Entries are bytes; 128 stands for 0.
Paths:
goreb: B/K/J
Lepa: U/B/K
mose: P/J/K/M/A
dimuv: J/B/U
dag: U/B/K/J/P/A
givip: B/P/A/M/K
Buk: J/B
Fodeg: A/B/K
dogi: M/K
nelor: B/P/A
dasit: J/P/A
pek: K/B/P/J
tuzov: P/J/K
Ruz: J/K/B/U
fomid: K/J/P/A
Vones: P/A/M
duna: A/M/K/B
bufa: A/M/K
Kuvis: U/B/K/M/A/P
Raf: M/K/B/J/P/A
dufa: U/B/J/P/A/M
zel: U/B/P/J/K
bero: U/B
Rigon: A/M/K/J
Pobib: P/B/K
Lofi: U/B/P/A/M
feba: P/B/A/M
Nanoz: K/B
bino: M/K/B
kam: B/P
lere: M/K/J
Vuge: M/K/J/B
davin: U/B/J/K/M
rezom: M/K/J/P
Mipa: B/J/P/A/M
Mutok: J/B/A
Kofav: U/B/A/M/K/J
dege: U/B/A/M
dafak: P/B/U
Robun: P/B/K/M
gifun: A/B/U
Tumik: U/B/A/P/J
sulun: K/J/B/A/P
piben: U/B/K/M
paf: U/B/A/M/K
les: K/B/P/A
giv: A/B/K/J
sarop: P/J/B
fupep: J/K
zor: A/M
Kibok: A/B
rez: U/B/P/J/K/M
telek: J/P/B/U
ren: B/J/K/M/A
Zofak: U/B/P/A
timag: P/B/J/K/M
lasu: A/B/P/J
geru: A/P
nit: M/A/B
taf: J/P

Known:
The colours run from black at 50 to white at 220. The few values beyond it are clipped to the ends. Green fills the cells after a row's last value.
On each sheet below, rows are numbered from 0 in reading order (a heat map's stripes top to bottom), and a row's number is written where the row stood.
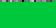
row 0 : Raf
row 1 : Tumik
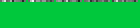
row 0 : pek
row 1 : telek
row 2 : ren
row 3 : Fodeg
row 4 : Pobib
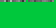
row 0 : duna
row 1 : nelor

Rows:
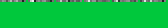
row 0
Mipa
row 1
dag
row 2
Nanoz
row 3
bero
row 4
Zofak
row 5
Robun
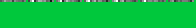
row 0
kam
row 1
Kuvis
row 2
paf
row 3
zel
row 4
Ruz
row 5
dafak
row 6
les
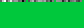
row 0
rez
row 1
Lofi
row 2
giv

